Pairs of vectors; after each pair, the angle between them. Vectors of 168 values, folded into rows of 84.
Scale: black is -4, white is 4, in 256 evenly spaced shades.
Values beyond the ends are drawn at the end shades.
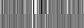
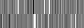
orthogonal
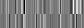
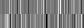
orthogonal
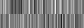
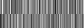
orthogonal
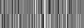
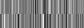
nearly opposite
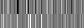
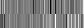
orthogonal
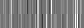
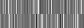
partly aligned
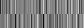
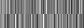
nearly opposite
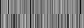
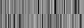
orthogonal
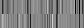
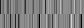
orthogonal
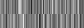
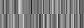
nearly parallel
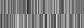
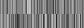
nearly opposite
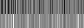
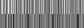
nearly opposite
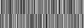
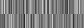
orthogonal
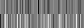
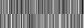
partly aligned
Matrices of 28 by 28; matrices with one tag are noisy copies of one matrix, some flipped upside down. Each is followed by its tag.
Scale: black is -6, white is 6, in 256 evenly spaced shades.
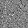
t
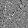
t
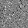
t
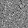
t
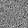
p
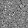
t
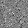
t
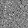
t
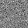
p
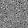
p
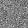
p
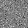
p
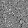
t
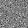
p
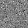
p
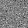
p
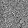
t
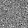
p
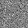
t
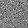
p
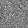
t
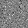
t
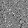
t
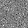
p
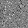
t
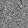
t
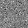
p
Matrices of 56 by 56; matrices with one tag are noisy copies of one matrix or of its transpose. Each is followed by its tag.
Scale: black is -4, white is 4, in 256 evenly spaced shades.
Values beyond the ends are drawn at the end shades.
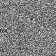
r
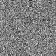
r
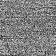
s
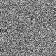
r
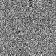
r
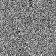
r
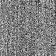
s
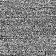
s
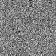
r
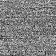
s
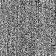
s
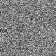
r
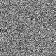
r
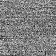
s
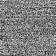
s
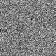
r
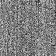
s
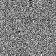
r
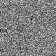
r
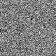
r
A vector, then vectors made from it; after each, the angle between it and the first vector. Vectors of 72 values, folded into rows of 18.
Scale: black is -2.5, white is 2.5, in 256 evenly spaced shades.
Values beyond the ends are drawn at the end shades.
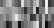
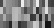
nearly parallel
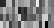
partly aligned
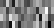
partly aligned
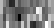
partly opposed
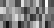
nearly parallel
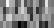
partly aligned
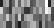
partly aligned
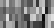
partly opposed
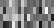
partly aligned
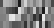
partly aligned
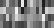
partly aligned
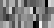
partly opposed
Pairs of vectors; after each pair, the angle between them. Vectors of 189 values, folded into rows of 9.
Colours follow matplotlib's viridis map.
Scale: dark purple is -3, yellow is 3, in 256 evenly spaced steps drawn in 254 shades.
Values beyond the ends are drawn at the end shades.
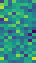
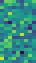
partly aligned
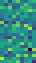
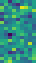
partly aligned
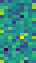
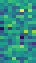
partly opposed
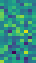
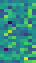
partly opposed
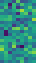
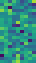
orthogonal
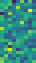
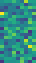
partly opposed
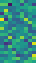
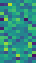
nearly opposite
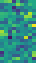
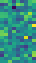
nearly parallel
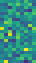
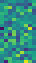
nearly opposite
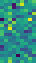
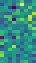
partly aligned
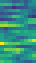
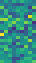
orthogonal
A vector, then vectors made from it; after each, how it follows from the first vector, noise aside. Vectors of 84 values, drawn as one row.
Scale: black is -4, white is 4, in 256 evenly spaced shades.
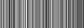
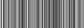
wrapped around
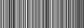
copied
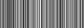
wrapped around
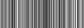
wrapped around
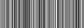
wrapped around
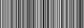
wrapped around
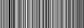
copied
